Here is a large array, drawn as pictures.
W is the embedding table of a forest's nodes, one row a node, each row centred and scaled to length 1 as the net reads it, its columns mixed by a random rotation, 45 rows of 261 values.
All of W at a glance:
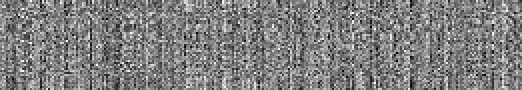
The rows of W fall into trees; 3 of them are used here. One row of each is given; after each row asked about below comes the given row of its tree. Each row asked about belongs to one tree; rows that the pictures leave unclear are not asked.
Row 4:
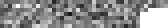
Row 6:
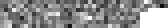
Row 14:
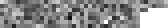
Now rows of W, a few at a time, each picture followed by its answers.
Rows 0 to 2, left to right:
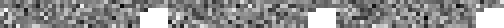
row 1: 14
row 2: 14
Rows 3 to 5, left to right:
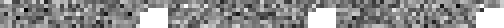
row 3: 14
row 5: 14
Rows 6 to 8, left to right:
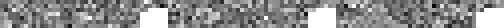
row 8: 4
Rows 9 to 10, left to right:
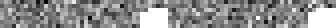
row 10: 6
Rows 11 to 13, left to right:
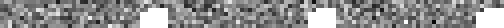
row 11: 6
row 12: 14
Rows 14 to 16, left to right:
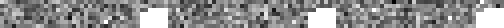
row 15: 14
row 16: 6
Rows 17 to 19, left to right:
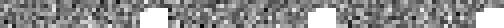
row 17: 6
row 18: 6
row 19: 6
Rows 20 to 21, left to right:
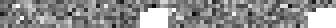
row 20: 4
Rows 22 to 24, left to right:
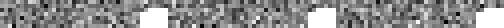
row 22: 6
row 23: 6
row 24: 6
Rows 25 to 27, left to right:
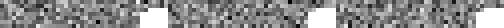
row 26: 4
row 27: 6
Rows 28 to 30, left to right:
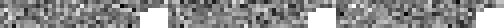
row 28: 14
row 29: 14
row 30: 4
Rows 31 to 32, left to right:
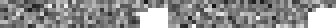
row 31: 14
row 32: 6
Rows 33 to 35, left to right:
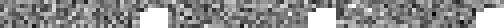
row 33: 6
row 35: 4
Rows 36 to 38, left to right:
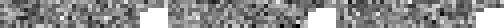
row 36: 14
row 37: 4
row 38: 14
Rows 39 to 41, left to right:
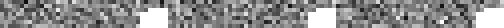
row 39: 14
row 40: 14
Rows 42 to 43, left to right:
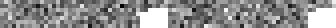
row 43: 14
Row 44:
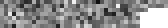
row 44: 14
